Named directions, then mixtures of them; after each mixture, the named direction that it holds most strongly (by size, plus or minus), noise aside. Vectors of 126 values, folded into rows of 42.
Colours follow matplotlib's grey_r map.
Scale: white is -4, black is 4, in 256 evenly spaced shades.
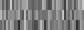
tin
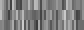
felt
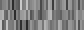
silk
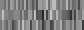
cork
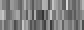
cork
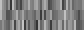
felt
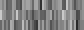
felt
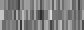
silk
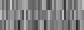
tin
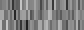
silk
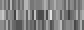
cork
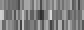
silk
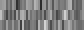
felt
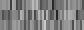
cork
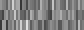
silk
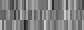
tin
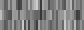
felt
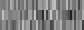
cork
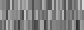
tin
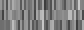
cork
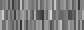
silk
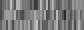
felt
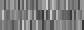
cork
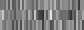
cork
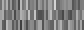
silk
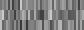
silk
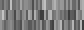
cork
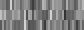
tin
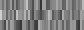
tin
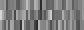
felt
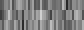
felt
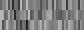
silk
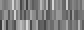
silk
